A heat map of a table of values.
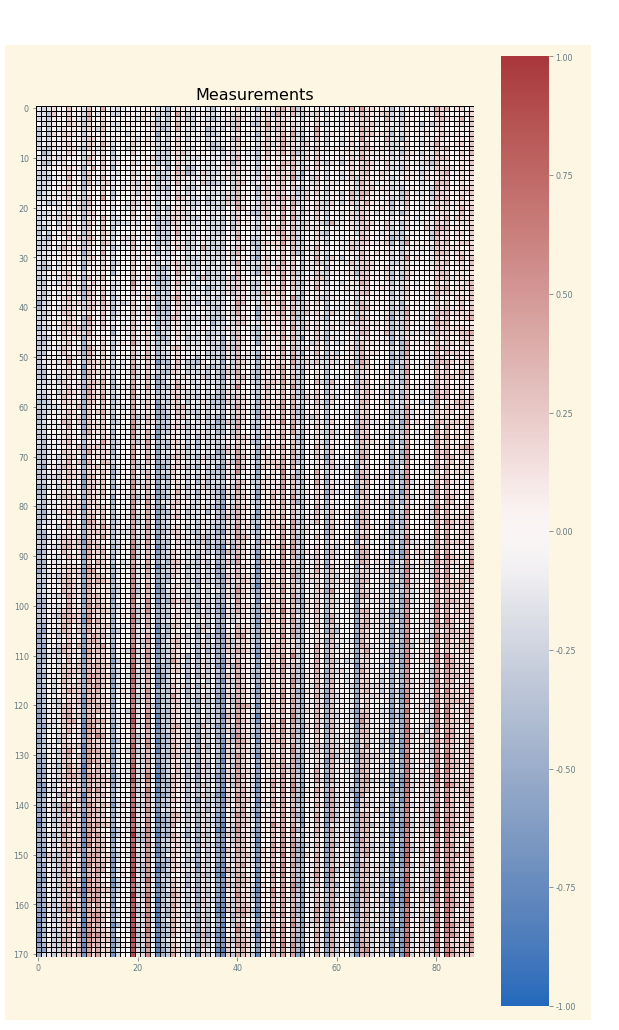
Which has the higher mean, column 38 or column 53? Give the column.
38
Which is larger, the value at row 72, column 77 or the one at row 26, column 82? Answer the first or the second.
the second
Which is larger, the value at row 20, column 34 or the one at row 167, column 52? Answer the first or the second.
the first
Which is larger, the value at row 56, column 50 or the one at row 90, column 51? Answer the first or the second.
the second
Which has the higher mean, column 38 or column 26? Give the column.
38
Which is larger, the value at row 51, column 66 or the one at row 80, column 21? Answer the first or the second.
the first
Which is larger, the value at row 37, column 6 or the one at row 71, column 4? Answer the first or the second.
the first
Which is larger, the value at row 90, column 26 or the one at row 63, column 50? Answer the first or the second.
the second
